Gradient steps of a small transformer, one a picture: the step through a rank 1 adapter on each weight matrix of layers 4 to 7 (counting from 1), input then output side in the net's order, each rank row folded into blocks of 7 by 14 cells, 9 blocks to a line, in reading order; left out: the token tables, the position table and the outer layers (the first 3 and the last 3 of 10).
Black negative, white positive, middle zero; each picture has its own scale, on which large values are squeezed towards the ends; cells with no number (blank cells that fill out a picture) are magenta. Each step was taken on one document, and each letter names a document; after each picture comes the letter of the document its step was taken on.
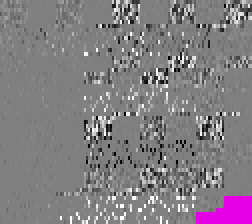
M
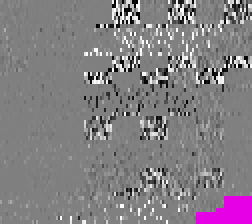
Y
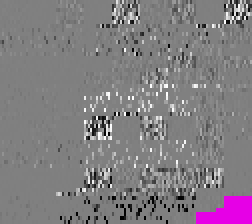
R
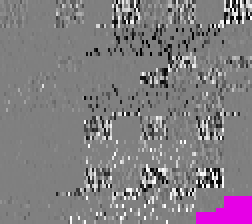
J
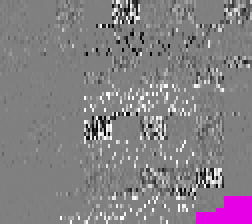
M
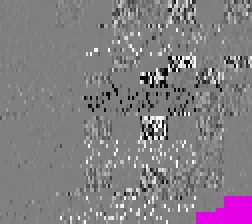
J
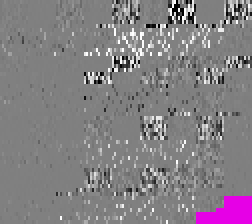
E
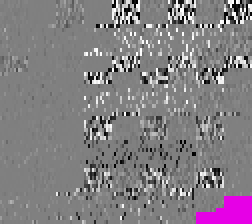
Y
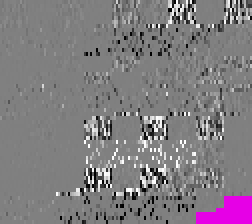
J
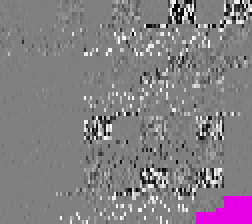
M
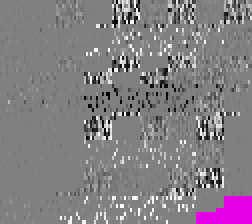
J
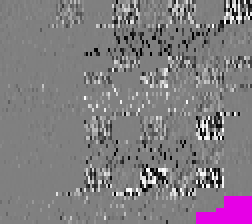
J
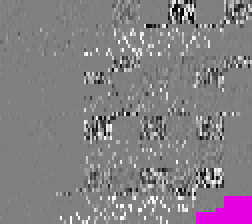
E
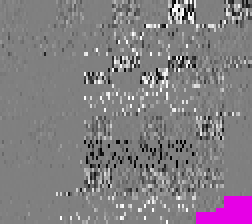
E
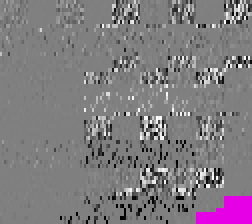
R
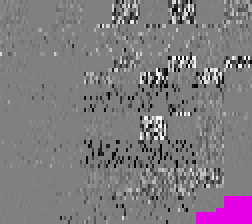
R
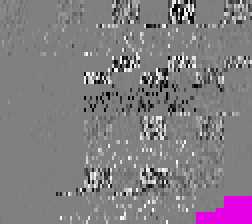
R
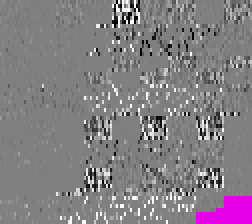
J
